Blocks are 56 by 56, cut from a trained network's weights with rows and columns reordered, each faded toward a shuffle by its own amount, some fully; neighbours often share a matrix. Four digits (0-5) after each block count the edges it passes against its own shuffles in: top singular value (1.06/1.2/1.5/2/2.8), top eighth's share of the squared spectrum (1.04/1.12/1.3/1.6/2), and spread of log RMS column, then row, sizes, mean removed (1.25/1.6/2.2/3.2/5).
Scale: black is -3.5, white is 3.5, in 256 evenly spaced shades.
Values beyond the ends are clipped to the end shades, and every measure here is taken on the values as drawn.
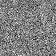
0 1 0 0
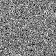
0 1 0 0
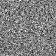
2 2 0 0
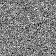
0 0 0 0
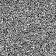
0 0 0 0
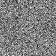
0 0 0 0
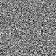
2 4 1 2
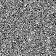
0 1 0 0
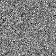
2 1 0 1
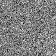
0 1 0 0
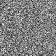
2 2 1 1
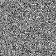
2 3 1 1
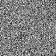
2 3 1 1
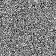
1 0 0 0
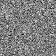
1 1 0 0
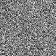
2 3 1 0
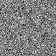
2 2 0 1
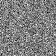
0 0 0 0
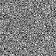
3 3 1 2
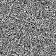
2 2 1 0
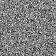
1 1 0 0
